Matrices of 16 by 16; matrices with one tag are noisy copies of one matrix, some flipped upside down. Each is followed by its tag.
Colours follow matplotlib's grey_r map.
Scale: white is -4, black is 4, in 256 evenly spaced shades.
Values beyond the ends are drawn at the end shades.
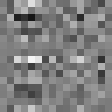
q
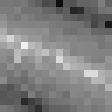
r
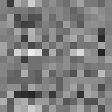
q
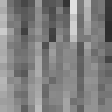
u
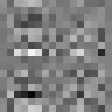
q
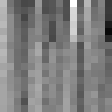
u
